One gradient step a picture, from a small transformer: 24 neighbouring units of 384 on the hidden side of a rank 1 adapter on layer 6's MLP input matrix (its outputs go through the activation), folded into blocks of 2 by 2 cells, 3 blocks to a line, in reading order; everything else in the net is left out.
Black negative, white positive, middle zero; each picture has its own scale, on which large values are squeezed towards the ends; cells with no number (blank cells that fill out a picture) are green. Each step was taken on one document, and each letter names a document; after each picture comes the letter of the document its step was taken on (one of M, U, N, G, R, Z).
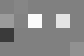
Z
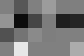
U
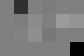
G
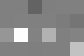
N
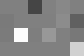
N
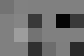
G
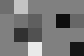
G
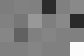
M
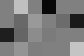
M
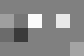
Z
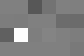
N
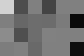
M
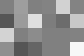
U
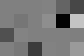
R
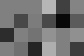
R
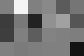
U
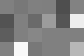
U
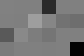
M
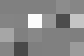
U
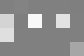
Z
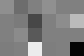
G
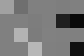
G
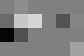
Z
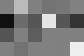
U
